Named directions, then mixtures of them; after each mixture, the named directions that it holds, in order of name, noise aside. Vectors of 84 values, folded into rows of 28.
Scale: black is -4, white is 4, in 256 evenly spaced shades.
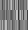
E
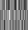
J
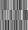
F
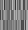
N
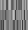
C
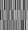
N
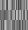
C, E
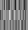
J, N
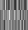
J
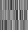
E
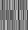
E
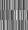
E, N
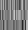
C, N
